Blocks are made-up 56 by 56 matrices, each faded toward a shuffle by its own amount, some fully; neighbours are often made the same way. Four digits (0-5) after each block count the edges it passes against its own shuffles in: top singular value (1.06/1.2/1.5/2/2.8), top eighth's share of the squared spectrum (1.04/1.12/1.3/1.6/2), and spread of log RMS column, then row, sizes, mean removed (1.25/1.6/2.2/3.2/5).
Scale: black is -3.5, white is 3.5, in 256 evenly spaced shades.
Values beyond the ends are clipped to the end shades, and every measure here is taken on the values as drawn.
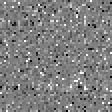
3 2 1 1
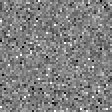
0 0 0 0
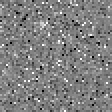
0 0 0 0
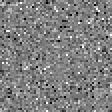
2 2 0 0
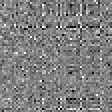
4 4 2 3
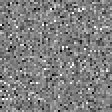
1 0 0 0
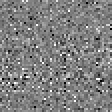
4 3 2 2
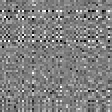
5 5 3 3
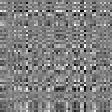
5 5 4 4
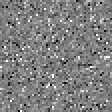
1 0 0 0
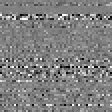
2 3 0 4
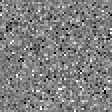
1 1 0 0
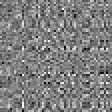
4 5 3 3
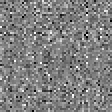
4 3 2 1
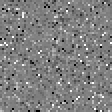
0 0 0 0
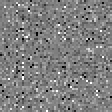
3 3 1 0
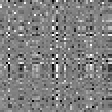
5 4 3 3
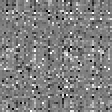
4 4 2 2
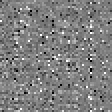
3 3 2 1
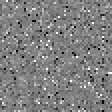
2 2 0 0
